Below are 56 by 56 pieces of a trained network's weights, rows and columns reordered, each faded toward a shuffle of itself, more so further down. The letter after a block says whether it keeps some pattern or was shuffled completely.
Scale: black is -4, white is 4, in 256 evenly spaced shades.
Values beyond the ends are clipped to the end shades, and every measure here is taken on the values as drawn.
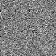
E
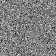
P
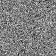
P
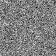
P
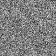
E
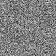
E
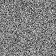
P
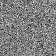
P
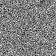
P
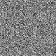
E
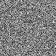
E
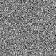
E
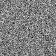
P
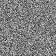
P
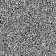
P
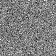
P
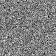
P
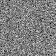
P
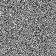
P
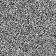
P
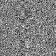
E
